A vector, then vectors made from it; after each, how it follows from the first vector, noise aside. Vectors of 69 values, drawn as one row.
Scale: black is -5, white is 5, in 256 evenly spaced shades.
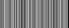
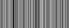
wrapped around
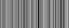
wrapped around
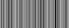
wrapped around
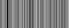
wrapped around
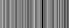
wrapped around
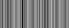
wrapped around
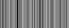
wrapped around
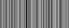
wrapped around
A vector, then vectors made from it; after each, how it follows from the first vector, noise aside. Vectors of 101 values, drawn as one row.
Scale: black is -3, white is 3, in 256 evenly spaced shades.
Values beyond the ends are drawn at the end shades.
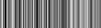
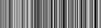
reversed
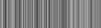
shrunk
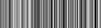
reversed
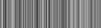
shrunk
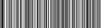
sign-scrambled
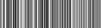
sign-scrambled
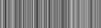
shrunk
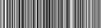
sign-scrambled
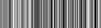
reversed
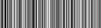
sign-scrambled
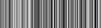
reversed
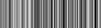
reversed
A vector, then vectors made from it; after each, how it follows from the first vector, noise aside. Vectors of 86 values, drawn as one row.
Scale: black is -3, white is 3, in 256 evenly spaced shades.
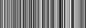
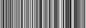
negated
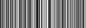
wrapped around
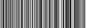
negated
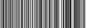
negated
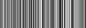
copied
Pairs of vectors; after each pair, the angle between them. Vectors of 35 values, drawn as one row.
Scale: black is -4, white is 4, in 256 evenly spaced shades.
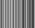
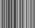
partly opposed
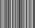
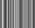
partly aligned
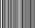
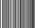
partly aligned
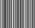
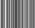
orthogonal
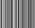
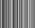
nearly opposite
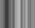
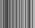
partly aligned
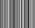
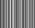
partly opposed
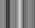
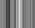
nearly parallel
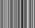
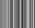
nearly parallel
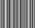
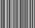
nearly parallel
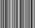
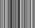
nearly opposite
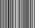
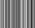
orthogonal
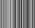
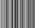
orthogonal
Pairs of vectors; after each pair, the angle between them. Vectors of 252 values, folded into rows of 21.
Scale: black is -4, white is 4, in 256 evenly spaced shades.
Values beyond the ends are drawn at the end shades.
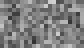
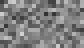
orthogonal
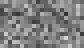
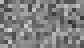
orthogonal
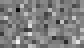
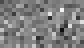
orthogonal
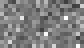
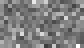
partly aligned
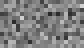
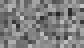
nearly parallel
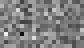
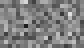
partly opposed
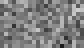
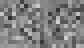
partly opposed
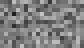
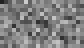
partly aligned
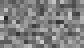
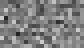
nearly parallel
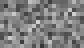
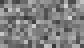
orthogonal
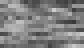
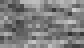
nearly opposite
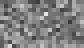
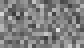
orthogonal
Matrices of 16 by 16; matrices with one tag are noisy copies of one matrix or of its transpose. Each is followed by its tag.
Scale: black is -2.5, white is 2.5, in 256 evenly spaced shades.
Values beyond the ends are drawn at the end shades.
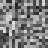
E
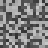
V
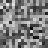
E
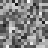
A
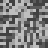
E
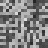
E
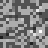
A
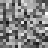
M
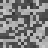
A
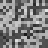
E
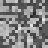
M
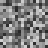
V
